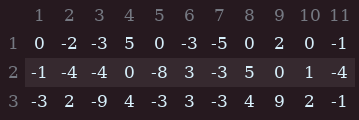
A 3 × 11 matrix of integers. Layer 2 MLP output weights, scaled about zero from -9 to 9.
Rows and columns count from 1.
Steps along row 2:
down same up down up down up down up down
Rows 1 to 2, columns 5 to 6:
0 -3 / -8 3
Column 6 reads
-3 3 3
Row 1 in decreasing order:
5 2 0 0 0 0 -1 -2 -3 -3 -5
